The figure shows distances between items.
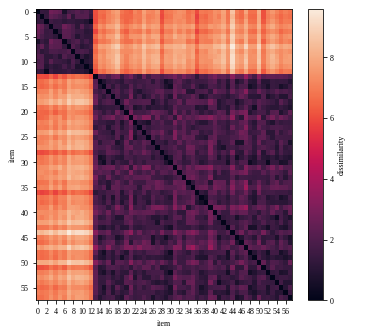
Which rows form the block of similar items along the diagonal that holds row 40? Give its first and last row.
13 to 57
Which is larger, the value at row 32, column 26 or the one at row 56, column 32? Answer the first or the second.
the first
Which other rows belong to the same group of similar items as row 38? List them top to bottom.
13, 14, 15, 16, 17, 18, 19, 20, 21, 22, 23, 24, 25, 26, 27, 28, 29, 30, 31, 32, 33, 34, 35, 36, 37, 39, 40, 41, 42, 43, 44, 45, 46, 47, 48, 49, 50, 51, 52, 53, 54, 55, 56, 57
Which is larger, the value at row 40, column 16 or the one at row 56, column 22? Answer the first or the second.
the first
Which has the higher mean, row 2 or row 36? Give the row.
2
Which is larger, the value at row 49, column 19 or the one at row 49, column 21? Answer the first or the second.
the second
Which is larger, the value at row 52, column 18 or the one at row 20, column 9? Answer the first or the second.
the second
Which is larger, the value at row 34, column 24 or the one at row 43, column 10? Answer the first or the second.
the second
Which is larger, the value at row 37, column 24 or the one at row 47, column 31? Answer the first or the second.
the second
